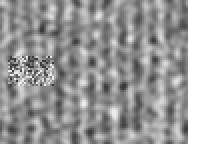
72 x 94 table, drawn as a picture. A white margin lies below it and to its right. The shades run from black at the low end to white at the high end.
Odd rows or columns: none. Stripes: upright, repeating 12 times. Odd patch: rougher, in the middle left. Roughest part: middle left. Histogram: bell-shaped. Slope: none.
